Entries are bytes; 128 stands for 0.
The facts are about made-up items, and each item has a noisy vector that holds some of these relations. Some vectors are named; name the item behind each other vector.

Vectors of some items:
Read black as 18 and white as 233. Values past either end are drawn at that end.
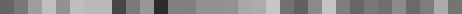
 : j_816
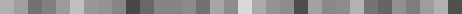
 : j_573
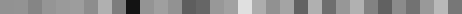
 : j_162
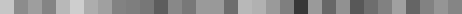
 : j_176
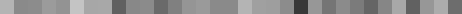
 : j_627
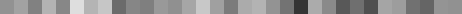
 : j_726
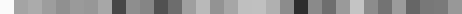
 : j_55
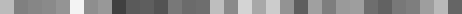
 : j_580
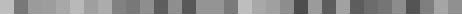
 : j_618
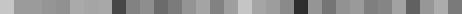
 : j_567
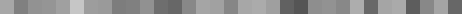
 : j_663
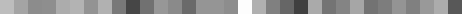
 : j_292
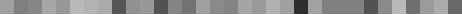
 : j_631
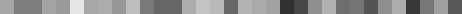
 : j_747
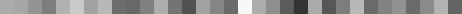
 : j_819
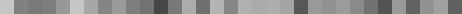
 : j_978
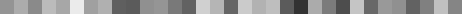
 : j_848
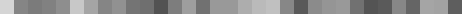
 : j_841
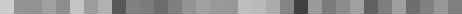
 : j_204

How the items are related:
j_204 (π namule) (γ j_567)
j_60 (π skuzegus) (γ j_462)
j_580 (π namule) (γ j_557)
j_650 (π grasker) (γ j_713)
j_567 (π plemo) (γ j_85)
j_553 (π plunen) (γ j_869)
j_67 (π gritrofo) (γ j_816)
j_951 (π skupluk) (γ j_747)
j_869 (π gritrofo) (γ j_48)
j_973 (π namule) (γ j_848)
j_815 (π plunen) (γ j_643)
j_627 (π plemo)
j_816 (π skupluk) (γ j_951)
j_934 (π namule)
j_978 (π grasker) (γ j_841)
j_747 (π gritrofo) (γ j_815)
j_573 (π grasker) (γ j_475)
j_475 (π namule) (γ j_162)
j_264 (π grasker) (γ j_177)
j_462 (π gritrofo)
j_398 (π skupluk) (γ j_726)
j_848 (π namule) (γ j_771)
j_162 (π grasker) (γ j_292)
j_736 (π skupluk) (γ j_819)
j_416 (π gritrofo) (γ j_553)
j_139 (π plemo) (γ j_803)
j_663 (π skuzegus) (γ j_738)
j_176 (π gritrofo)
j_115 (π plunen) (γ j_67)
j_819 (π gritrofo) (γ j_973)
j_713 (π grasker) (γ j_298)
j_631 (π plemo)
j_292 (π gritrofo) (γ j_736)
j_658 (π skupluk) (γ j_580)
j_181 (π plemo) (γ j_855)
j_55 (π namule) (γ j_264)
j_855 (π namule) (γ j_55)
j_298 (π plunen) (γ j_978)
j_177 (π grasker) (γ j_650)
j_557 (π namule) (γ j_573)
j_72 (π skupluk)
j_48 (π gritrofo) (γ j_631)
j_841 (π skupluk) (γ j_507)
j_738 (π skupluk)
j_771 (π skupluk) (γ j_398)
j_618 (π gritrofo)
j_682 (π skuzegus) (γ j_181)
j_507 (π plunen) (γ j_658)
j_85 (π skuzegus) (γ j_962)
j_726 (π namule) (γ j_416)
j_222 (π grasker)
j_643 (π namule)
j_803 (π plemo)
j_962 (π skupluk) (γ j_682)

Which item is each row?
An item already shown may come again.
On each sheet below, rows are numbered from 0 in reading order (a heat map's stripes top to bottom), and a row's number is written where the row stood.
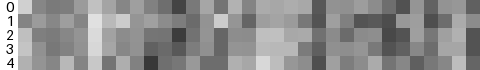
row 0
j_978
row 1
j_553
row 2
j_507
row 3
j_658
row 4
j_475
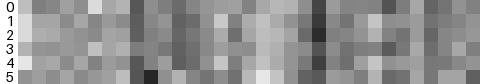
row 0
j_643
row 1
j_682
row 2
j_962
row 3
j_115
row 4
j_682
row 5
j_736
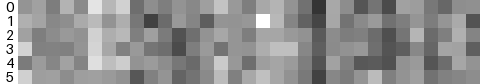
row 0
j_726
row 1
j_292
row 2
j_815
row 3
j_841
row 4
j_553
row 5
j_85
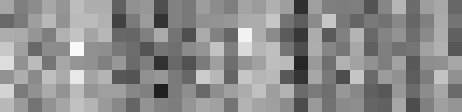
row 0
j_631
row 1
j_816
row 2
j_819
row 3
j_557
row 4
j_177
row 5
j_848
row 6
j_298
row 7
j_222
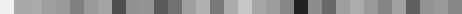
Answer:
j_181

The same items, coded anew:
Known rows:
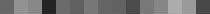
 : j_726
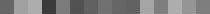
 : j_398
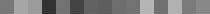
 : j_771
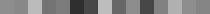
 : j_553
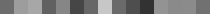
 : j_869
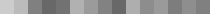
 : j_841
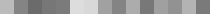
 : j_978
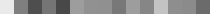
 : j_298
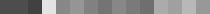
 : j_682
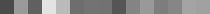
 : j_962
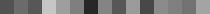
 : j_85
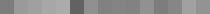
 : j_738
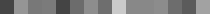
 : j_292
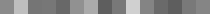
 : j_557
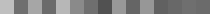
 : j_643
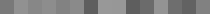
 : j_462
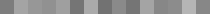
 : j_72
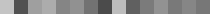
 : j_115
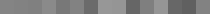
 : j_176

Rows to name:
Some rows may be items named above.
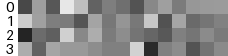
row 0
j_962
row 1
j_507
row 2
j_567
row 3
j_747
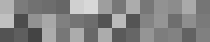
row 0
j_978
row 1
j_115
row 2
j_181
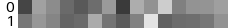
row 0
j_736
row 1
j_573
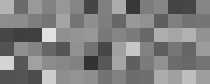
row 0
j_67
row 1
j_934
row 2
j_682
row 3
j_162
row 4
j_815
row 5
j_682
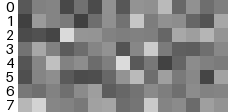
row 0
j_973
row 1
j_292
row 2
j_682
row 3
j_475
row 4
j_631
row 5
j_819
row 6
j_222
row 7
j_658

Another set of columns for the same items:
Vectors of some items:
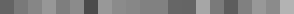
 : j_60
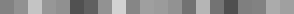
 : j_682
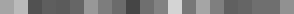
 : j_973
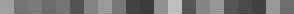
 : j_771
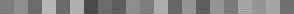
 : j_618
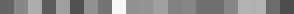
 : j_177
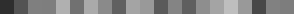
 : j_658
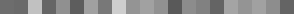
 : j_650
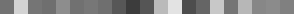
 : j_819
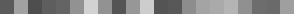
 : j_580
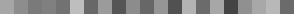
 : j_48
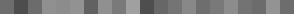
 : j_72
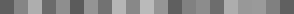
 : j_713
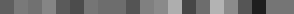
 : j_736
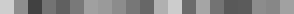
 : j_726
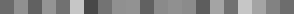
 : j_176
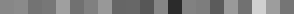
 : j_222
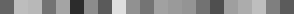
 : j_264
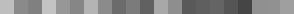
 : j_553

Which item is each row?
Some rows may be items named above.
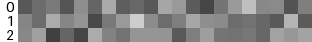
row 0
j_573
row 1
j_962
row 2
j_934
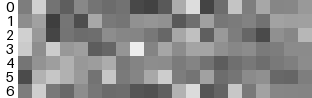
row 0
j_819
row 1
j_934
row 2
j_726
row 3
j_181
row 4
j_115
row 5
j_298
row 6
j_819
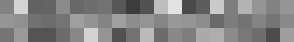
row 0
j_819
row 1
j_204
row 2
j_475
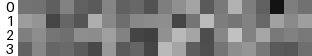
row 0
j_736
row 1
j_934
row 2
j_292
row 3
j_162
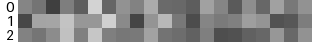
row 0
j_643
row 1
j_507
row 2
j_815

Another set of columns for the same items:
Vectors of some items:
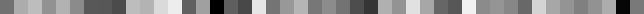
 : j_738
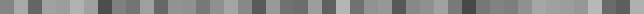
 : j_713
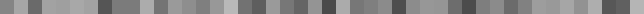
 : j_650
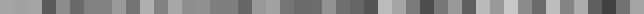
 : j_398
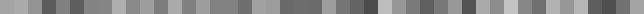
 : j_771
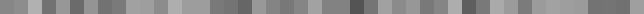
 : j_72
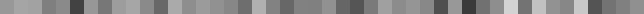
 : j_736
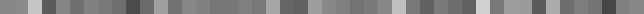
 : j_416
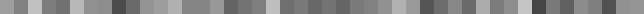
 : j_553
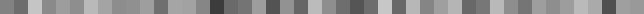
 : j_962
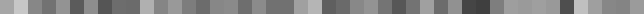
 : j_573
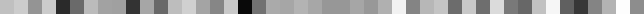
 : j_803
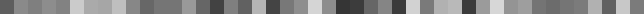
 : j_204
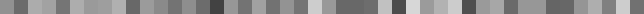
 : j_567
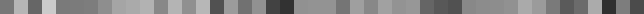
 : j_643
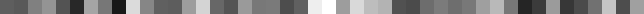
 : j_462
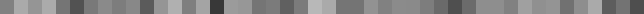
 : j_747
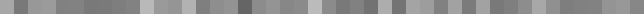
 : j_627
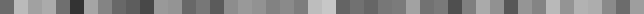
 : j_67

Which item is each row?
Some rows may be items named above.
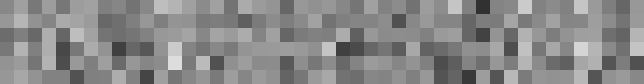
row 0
j_507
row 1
j_222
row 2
j_298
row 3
j_115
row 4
j_815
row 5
j_819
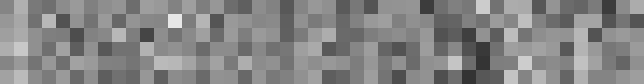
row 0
j_726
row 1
j_815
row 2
j_819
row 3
j_573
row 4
j_507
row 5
j_162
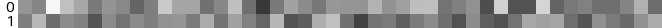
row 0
j_631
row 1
j_475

